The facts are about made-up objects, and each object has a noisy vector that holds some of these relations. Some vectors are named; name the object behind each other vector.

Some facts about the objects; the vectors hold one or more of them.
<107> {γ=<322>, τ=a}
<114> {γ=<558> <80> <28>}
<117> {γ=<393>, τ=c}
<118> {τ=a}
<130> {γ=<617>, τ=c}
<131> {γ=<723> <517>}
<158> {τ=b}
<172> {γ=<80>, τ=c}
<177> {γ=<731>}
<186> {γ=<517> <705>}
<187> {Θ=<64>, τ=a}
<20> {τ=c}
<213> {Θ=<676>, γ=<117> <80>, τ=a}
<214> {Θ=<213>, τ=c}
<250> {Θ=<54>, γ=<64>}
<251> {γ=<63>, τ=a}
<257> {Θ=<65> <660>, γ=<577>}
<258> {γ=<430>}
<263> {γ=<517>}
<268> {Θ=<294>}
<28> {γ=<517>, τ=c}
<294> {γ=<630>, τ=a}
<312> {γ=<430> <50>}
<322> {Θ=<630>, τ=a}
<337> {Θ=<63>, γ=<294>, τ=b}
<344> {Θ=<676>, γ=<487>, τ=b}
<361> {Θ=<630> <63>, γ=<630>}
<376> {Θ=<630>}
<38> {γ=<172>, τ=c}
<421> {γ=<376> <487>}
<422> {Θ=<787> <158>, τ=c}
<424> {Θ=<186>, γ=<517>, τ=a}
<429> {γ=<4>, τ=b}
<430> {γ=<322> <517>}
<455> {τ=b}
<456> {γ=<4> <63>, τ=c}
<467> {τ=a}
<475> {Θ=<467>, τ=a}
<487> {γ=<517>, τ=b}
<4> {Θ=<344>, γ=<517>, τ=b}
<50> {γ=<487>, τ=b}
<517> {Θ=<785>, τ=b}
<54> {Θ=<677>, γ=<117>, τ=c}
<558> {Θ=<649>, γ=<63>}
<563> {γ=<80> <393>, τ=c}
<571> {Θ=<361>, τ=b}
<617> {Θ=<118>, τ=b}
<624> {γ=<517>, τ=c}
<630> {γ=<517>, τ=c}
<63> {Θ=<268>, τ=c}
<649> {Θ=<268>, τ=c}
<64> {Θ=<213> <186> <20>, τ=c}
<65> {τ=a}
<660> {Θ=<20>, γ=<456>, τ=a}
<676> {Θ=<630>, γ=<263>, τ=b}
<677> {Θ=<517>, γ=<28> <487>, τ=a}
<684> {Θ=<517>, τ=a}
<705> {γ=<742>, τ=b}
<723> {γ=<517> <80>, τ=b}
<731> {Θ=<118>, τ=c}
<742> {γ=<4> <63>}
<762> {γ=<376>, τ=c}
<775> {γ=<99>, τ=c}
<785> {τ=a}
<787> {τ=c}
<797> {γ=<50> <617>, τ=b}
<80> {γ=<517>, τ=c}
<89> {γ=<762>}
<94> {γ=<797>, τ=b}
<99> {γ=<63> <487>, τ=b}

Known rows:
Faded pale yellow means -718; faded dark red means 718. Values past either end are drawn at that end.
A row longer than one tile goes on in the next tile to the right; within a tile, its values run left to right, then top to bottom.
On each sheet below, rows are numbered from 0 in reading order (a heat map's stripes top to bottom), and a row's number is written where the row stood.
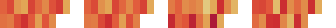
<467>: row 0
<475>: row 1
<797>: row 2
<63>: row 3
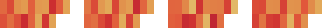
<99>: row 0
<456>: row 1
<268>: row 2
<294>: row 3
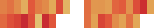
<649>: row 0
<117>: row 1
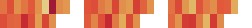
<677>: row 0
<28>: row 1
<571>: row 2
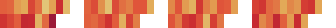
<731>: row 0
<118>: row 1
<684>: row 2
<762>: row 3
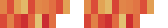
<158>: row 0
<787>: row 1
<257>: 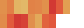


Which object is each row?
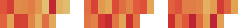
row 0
<361>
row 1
<214>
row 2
<50>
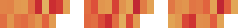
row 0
<54>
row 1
<429>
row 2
<213>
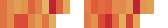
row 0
<563>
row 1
<676>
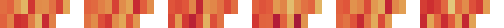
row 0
<20>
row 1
<172>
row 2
<517>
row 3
<617>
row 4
<624>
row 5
<376>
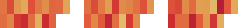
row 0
<187>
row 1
<4>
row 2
<421>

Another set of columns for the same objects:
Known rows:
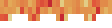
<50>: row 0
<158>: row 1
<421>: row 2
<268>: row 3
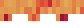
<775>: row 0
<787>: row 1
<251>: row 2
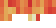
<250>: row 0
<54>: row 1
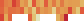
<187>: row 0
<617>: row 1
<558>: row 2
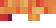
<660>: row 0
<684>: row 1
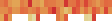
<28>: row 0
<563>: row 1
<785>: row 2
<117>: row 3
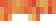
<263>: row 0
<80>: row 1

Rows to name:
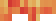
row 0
<177>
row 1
<344>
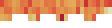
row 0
<723>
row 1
<38>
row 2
<487>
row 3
<577>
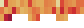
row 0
<63>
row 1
<114>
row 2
<630>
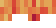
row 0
<571>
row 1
<4>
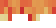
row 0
<393>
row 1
<312>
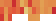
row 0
<64>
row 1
<131>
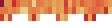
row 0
<257>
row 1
<89>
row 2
<118>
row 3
<20>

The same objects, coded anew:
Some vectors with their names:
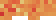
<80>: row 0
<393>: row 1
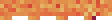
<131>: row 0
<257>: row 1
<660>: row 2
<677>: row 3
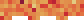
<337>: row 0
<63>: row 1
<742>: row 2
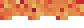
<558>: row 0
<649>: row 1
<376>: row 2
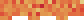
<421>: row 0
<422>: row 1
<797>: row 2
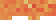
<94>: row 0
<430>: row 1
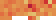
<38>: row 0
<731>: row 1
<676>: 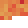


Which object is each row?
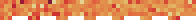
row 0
<344>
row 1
<294>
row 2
<172>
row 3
<114>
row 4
<20>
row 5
<424>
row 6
<785>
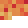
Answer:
<322>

